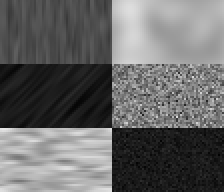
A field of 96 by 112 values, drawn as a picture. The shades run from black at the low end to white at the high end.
It is made of 3 by 2 panels. Panel 1,1: low, streaked downward, faint in contrast. Panel 1,2: high, smooth. Panel 2,1: very low, slanting up to the right, faint in contrast. Panel 2,2: middling, fine-grained, strong in contrast. Panel 3,1: high, streaked across. Panel 3,2: very low, fine-grained, faint in contrast.
